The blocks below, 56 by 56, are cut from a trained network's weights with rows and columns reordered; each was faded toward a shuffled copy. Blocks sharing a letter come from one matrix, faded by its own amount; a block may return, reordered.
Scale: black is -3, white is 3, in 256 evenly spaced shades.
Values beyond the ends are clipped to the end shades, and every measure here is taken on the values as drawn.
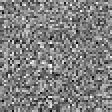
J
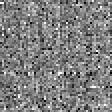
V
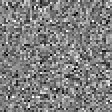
J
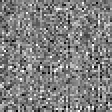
V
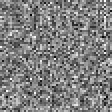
J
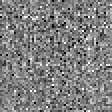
V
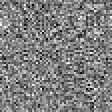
J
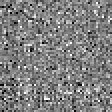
V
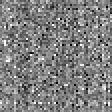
V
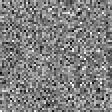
J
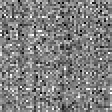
V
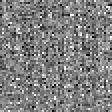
V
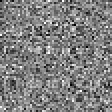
J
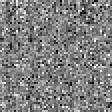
V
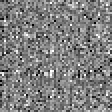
V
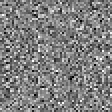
J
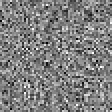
J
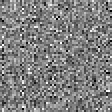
J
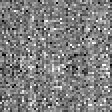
V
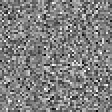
J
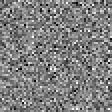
J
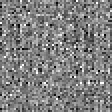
V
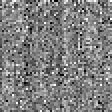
V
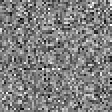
J
